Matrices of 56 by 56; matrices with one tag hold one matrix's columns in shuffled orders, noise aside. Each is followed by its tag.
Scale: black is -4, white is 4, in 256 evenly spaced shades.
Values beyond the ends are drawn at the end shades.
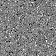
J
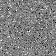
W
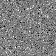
W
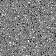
J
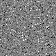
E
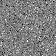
J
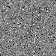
E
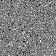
J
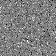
J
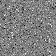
E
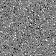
E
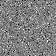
J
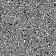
J
